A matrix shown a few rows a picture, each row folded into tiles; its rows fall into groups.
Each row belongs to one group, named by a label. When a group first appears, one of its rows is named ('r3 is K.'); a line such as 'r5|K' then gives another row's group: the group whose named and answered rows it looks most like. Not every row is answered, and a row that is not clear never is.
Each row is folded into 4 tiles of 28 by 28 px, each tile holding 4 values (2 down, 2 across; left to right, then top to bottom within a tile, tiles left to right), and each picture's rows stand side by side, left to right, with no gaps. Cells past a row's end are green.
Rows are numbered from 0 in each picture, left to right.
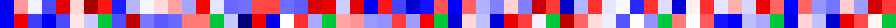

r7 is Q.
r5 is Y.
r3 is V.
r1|Q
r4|Q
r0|Q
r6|Y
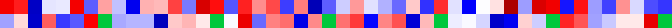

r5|V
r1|Q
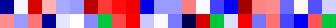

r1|V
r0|Y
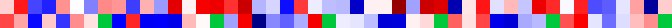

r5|V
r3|Q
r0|V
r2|V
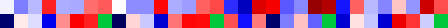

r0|Q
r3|Q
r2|Y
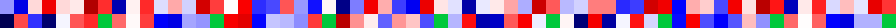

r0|Q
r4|Q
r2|V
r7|Y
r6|Q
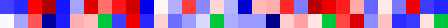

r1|V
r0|Y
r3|V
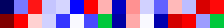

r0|Y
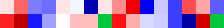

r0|V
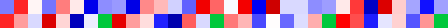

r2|V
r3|V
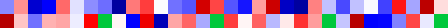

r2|Y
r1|Y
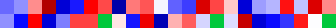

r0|Y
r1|Y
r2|Q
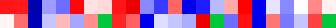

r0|V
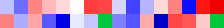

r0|Y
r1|Q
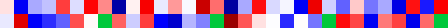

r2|Y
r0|Q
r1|Y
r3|V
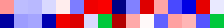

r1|Y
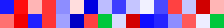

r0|V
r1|Q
